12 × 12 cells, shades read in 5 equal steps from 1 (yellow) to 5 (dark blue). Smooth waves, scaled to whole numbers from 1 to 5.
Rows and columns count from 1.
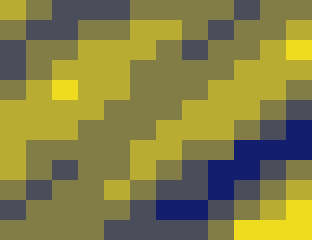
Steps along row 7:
same same up same same down same same up up up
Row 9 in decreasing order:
5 5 4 4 4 3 3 3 3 3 2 2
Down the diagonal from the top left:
2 4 3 2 2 3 2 3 5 4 2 1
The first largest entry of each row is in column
3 2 1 1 1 12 12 10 9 9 7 5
